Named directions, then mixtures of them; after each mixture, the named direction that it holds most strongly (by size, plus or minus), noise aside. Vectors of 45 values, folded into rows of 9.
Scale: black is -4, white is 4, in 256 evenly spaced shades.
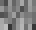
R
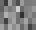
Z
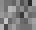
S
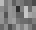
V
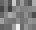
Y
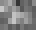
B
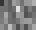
V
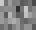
V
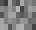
R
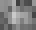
B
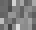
Y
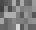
Y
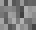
V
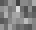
V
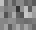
V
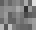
V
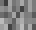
R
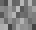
R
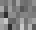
R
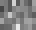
Y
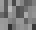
R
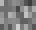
V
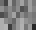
R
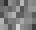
R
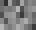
Z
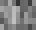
B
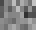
V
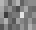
Z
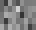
Z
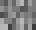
R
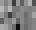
Y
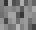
Z
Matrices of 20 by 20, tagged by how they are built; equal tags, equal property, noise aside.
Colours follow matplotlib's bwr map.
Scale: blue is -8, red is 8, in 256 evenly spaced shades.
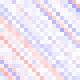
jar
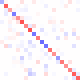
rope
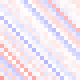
jar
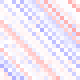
jar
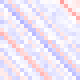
jar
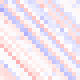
jar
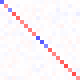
rope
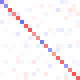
rope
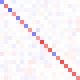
rope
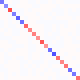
rope
